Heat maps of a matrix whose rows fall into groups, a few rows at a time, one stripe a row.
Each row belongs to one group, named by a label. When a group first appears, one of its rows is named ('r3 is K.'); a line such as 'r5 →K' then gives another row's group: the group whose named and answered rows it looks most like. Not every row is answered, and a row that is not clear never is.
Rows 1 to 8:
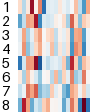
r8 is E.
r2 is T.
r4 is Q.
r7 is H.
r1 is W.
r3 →Q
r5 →T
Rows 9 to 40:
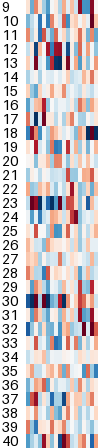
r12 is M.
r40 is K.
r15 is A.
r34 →T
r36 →T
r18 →E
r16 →T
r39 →A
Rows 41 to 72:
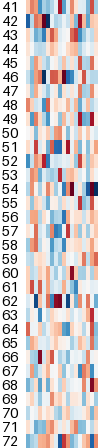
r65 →E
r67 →Q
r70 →K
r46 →A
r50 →M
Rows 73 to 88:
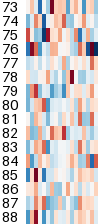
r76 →E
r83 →T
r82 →A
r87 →H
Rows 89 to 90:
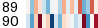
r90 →W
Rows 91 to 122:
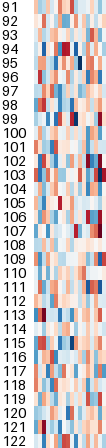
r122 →M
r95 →E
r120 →K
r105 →A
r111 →Q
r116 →T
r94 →M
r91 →A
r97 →H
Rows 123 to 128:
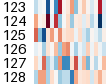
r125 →A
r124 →W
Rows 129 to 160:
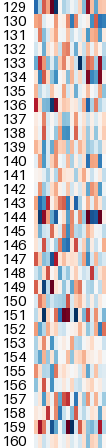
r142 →Q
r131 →Q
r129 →T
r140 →Q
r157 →M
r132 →M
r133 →E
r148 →W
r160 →Q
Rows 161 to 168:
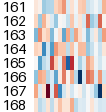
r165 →K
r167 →W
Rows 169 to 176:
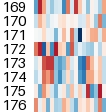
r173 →H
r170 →E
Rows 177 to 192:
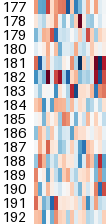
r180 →W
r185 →M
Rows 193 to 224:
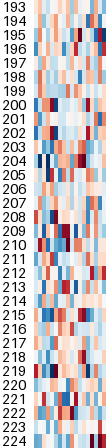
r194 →Q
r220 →K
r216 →A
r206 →H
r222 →A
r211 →T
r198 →E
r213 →M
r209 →M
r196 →K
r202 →T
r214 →H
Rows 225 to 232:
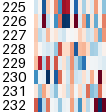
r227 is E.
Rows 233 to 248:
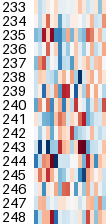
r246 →M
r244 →T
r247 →E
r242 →A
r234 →W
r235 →H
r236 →W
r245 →H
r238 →E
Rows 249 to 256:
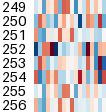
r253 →E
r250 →E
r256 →A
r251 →A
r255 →M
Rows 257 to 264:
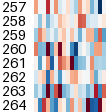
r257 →W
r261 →A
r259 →E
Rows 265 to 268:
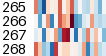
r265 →A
